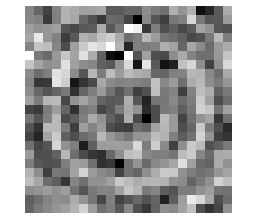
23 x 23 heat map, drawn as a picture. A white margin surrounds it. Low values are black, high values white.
Rings: centred on the centre. Odd patch: rougher, in the top middle. Odd rows or columns: none. Ninth with the highest average: top left. Roughest part: top middle.
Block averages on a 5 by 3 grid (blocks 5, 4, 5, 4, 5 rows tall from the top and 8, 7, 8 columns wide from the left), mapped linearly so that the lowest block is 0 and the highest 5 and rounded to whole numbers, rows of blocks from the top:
432 / 534 / 203 / 144 / 434
